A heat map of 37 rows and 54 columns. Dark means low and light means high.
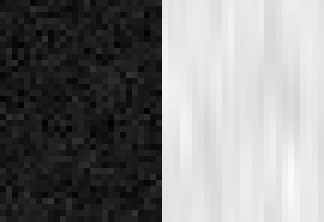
The table splits into one row of 2 panels. Panel 1,1: very low, fine-grained, faint in contrast. Panel 1,2: very high, streaked downward, faint in contrast.
